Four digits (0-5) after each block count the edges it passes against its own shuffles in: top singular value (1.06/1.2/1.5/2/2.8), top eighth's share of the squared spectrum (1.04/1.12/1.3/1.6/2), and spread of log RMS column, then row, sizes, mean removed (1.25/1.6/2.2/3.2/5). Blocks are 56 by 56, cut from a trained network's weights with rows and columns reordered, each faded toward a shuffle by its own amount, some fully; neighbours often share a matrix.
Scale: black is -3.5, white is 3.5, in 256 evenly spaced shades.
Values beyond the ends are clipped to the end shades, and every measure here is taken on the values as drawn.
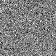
0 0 0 0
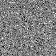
0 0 0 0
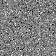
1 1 0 0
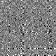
3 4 2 2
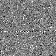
2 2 0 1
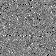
2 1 0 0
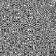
3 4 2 3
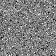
0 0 0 0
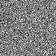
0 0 0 0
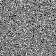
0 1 0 0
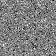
0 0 0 0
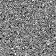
1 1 0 0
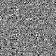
2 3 1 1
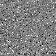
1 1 0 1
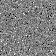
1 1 0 0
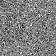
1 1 0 0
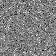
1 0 0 0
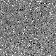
1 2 0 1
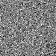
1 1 0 0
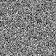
2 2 0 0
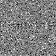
2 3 1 1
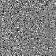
2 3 1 1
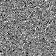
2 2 0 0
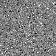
1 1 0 0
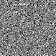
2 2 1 0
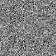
2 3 1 1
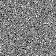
1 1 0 0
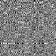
4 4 1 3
